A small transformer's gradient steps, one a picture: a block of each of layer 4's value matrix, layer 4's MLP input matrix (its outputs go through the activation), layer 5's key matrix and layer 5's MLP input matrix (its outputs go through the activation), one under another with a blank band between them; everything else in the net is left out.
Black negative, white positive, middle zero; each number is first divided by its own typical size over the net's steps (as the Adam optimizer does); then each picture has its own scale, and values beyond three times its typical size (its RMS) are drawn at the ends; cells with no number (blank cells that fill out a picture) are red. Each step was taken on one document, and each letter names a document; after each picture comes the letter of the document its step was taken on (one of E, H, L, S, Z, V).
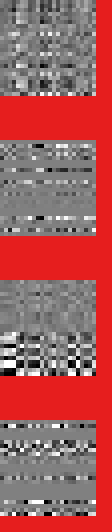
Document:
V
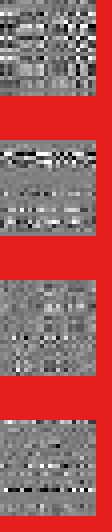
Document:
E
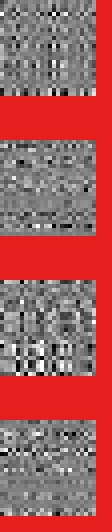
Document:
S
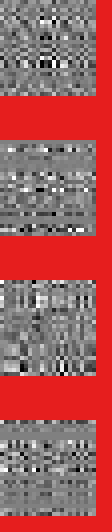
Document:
S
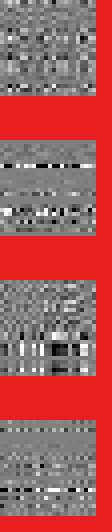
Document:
E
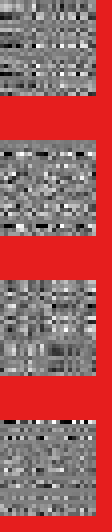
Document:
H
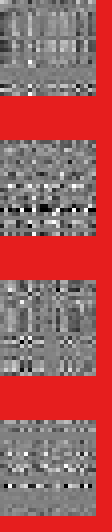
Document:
H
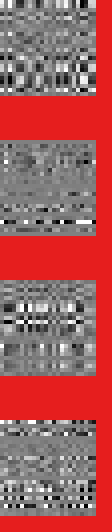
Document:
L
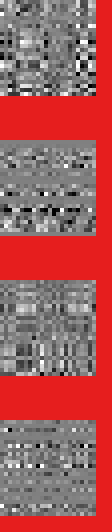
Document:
E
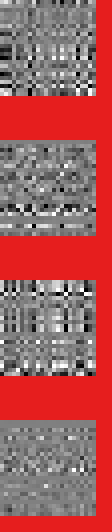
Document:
H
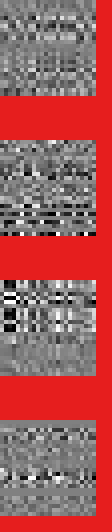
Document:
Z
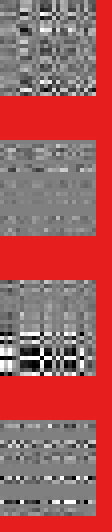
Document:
V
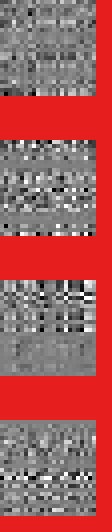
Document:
S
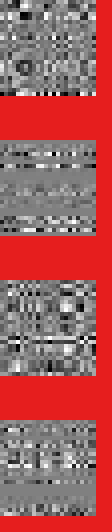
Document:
L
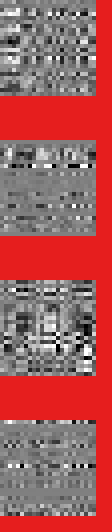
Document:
L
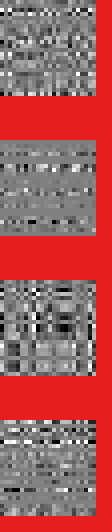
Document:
E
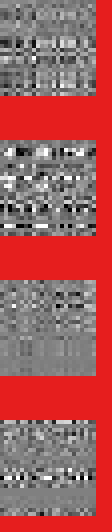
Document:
H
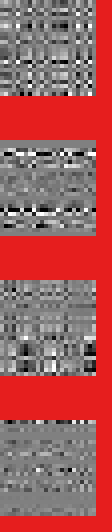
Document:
H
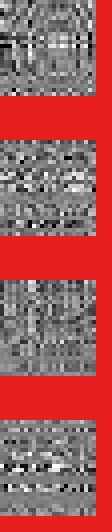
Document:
Z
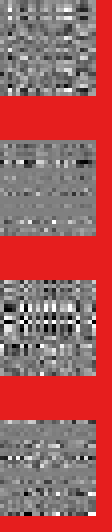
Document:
E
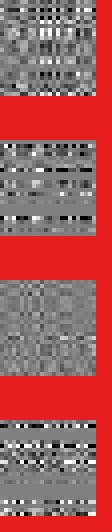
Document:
V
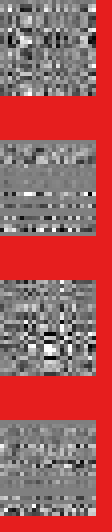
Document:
L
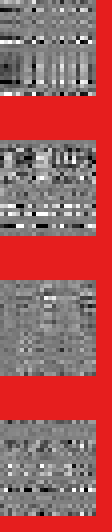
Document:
H
